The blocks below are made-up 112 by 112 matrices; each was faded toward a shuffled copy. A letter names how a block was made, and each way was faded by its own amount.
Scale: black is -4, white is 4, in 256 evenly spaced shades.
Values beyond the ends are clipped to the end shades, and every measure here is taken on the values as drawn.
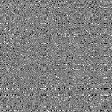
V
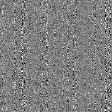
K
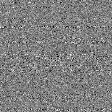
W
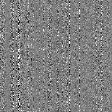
K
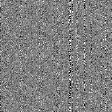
K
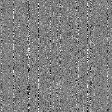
K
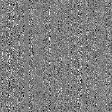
K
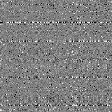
V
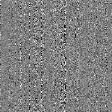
K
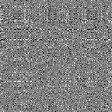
V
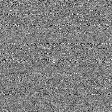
W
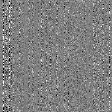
K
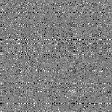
V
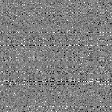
V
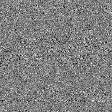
W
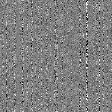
K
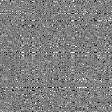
V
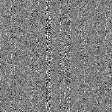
K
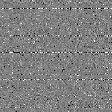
V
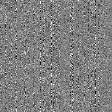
K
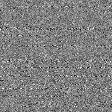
W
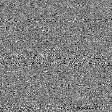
W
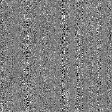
K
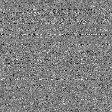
W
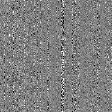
K
